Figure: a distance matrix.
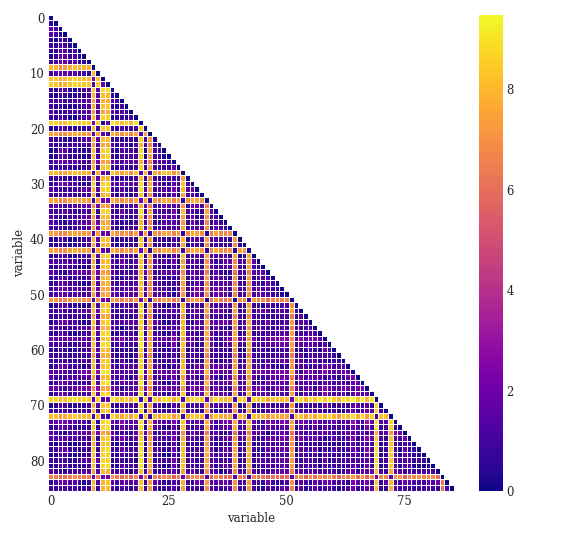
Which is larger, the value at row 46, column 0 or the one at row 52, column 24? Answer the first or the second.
the first
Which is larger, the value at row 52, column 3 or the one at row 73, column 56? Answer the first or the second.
the second
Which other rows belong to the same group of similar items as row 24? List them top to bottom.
0, 1, 2, 3, 4, 5, 6, 7, 8, 10, 13, 14, 15, 16, 17, 18, 20, 22, 23, 25, 26, 27, 29, 30, 31, 32, 34, 35, 36, 37, 38, 40, 41, 43, 44, 45, 46, 47, 48, 49, 50, 52, 53, 54, 55, 56, 57, 58, 59, 60, 61, 62, 63, 64, 65, 66, 67, 68, 70, 71, 73, 74, 75, 76, 77, 78, 79, 80, 81, 82, 84, 85
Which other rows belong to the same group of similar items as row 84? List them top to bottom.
0, 1, 2, 3, 4, 5, 6, 7, 8, 10, 13, 14, 15, 16, 17, 18, 20, 22, 23, 24, 25, 26, 27, 29, 30, 31, 32, 34, 35, 36, 37, 38, 40, 41, 43, 44, 45, 46, 47, 48, 49, 50, 52, 53, 54, 55, 56, 57, 58, 59, 60, 61, 62, 63, 64, 65, 66, 67, 68, 70, 71, 73, 74, 75, 76, 77, 78, 79, 80, 81, 82, 85
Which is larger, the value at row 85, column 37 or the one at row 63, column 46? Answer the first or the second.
the second
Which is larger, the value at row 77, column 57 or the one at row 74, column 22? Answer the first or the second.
the second
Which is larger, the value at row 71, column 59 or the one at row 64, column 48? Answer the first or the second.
the second
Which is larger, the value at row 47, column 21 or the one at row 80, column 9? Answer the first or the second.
the second
